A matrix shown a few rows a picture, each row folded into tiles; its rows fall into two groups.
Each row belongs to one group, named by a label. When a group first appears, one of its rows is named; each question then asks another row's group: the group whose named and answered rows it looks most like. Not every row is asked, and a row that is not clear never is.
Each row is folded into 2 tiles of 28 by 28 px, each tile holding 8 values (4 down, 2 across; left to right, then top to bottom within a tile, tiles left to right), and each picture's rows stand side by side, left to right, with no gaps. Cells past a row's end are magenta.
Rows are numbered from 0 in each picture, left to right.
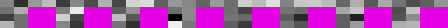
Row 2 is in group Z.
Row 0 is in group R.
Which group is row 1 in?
Z
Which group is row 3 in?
R
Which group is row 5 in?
Z
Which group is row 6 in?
Z
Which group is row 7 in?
R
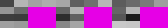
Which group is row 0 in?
Z
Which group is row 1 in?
R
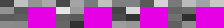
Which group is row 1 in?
Z
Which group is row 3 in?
Z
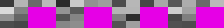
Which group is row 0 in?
Z
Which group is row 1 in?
Z
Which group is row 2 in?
Z
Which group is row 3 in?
Z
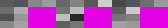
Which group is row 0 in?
R
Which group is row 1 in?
Z
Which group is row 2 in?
R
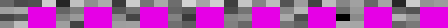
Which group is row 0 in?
R
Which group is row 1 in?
Z
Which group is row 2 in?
Z
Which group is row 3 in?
Z
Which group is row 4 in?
Z
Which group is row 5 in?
Z
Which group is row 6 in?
R
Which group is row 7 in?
Z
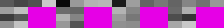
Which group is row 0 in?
R
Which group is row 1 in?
Z
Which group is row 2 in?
Z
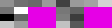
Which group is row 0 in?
R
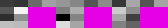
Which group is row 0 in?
R
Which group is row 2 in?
Z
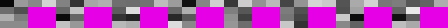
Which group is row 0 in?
Z
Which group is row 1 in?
R
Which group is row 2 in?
R
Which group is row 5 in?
Z
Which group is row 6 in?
Z
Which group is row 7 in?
R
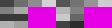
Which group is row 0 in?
R
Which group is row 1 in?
Z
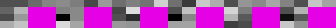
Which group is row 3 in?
R
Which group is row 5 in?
R
